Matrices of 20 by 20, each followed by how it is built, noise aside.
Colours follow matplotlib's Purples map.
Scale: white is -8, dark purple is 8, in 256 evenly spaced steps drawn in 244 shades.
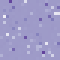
sparse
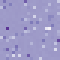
sparse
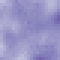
smooth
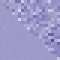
upper triangular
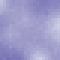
smooth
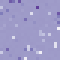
sparse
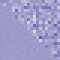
upper triangular
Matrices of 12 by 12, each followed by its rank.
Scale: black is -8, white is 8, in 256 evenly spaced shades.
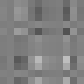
one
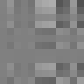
one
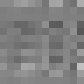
two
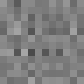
two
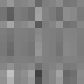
one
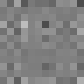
two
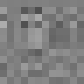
two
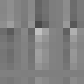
one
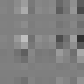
one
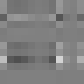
one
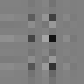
one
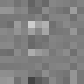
two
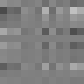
one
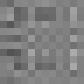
two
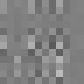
two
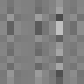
one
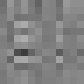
two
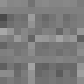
two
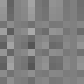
one
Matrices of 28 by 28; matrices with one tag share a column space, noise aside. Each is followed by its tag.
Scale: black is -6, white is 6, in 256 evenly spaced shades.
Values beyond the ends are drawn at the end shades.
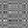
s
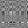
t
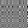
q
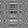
s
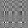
t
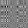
q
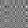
q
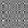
s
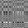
t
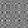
s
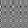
q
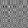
q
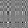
t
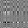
t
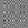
s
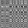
q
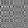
q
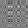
q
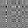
q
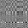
t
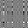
t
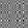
s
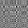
q
